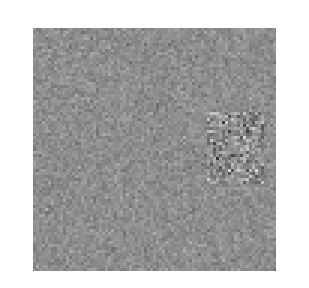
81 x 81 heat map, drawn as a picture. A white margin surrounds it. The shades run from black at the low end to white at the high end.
Mirror symmetry: none. Histogram: heavy tails on both sides. Roughest part: middle right. Odd patch: rougher, in the middle right. Grain: fine. Odd rows or columns: none. Slope: none.
